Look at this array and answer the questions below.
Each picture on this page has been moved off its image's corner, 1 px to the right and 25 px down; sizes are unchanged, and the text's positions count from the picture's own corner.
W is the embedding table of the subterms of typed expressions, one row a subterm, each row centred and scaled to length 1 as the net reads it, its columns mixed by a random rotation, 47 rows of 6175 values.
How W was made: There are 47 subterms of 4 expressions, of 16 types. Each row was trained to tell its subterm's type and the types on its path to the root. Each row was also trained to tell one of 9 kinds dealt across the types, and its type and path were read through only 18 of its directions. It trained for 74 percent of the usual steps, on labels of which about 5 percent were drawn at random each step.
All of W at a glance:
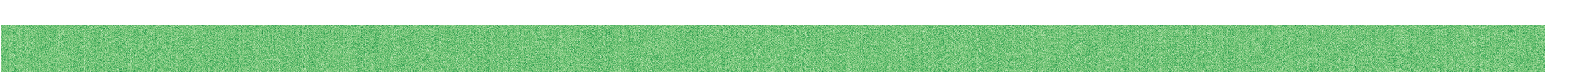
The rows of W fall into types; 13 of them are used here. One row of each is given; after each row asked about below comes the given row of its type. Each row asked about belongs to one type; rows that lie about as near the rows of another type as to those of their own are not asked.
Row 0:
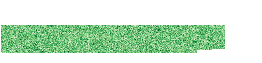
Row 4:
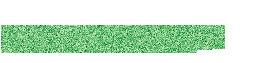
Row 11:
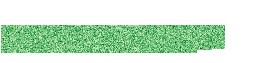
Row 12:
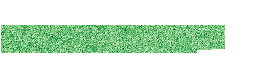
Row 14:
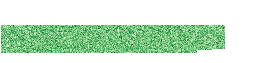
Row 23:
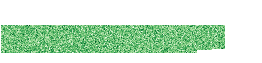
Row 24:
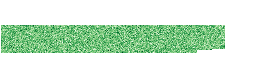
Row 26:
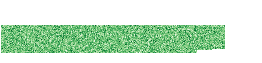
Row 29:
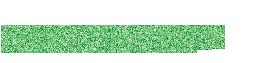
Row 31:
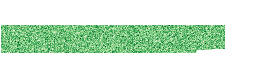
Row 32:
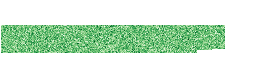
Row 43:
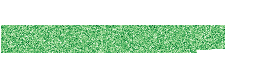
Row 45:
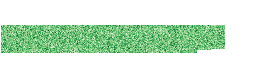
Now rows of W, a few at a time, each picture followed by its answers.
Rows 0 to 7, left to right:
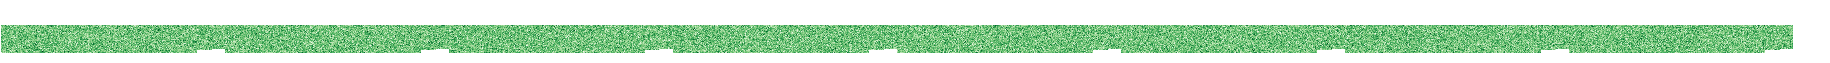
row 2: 23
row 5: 32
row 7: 4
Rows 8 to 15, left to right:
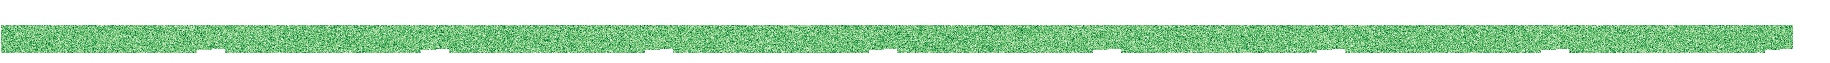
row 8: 12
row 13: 14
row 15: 29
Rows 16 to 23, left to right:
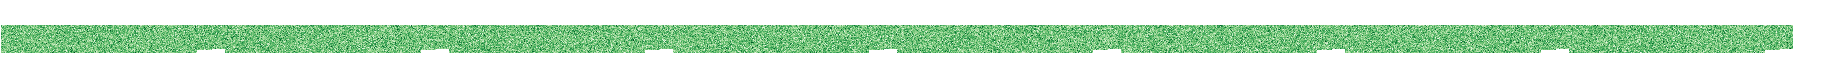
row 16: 26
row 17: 12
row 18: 12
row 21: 4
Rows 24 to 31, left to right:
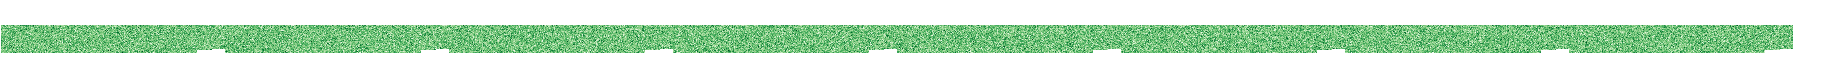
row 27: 4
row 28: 45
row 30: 11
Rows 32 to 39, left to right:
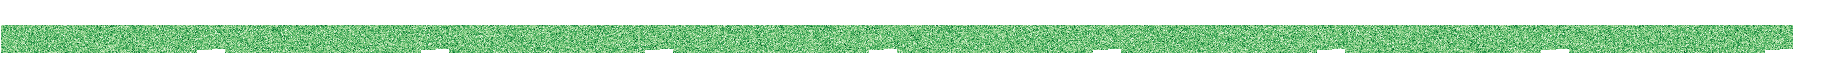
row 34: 23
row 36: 14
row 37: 23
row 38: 31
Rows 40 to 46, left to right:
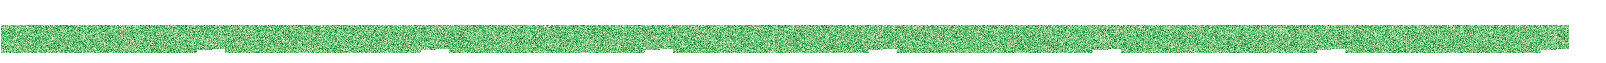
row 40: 11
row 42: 24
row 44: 14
